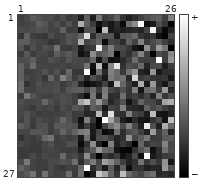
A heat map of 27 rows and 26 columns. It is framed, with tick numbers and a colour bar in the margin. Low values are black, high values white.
Histogram: skewed, a long tail of high values. Average level on the scale: 30%. Seam: vertical, 40% of the way across, the left part calmer. Stripes: none. Grain: fine. Mirror symmetry: none.
